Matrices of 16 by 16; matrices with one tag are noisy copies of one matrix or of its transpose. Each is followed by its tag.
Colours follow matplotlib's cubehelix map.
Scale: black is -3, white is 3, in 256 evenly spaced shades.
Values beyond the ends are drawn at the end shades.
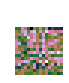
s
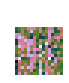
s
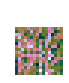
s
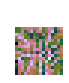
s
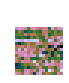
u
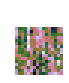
u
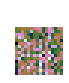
s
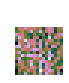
s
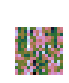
u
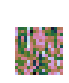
u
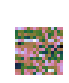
u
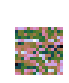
u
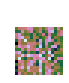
s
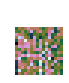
s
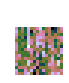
u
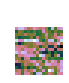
u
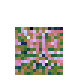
s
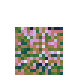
s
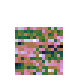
u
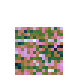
u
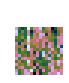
u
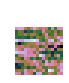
u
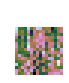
u
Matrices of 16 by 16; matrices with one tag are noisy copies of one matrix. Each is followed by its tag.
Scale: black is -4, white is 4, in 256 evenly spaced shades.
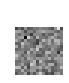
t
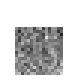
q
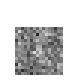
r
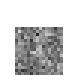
r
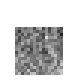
q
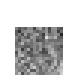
q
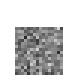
t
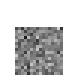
t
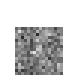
r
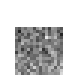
q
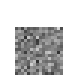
t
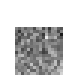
q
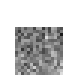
q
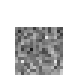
q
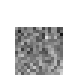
q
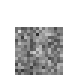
r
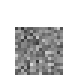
t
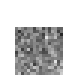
q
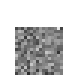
t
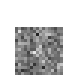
r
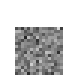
t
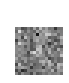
r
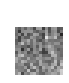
q
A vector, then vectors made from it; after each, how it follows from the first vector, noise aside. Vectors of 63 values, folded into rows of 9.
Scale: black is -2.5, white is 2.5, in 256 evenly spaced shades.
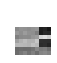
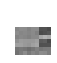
shrunk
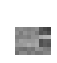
shrunk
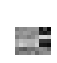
copied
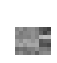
shrunk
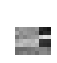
copied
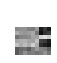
copied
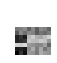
reversed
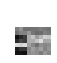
reversed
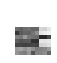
negated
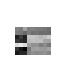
reversed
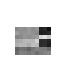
copied
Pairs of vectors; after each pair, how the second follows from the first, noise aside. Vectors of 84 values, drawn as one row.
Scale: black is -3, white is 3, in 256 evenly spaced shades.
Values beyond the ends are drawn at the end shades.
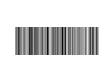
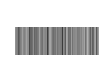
shrunk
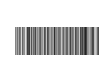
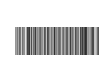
copied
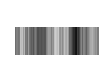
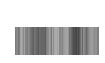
shrunk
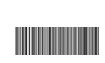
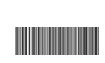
copied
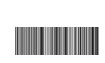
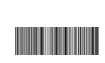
copied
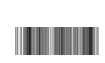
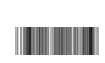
copied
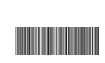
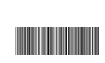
copied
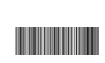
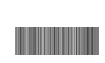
shrunk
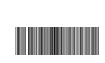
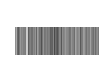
shrunk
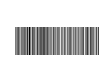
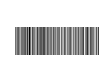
copied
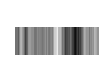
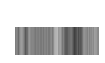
shrunk
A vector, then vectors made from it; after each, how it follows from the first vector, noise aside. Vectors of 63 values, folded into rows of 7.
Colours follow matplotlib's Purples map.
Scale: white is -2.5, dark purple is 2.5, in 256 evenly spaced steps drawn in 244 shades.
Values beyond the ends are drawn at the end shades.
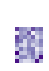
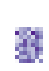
negated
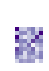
wrapped around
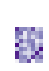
wrapped around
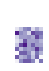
negated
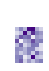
wrapped around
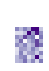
wrapped around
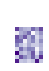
copied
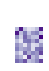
reversed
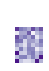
copied
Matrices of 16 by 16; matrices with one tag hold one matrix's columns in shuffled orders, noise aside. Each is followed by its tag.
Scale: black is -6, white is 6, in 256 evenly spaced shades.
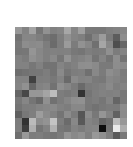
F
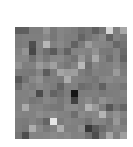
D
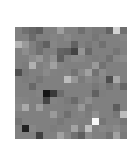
D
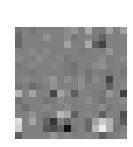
F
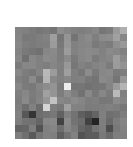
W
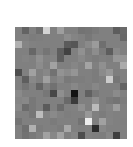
D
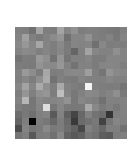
W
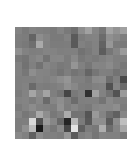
F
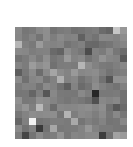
D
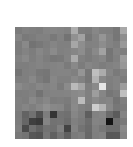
W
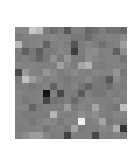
D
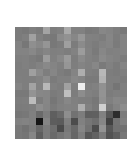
W
